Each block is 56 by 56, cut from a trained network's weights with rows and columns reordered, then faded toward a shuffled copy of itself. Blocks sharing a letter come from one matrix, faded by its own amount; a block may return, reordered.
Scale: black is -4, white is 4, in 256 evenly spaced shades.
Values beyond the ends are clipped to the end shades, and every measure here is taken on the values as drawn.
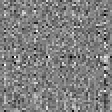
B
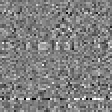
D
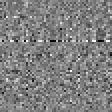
D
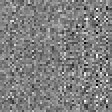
B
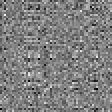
B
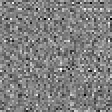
D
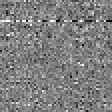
D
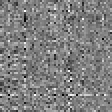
B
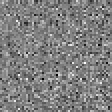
D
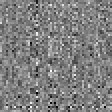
B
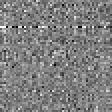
D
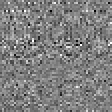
D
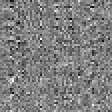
B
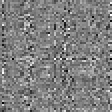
B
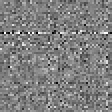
D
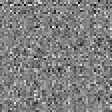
D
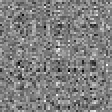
B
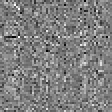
B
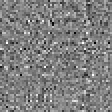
D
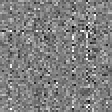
B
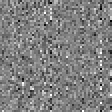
B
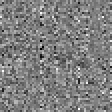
B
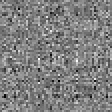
B
